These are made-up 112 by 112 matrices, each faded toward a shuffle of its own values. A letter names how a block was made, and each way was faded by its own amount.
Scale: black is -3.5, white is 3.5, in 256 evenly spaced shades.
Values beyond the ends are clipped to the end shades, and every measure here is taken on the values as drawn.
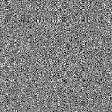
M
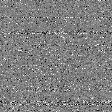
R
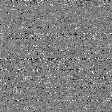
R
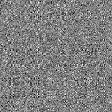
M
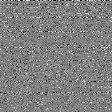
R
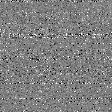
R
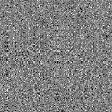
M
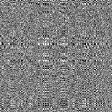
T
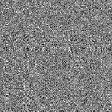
M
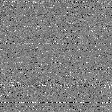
R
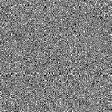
M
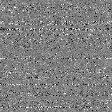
R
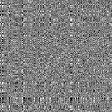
T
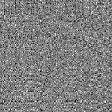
M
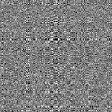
T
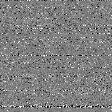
R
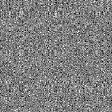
M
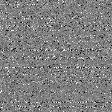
R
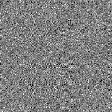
M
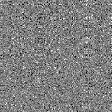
M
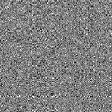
M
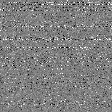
R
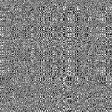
T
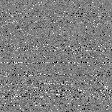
R
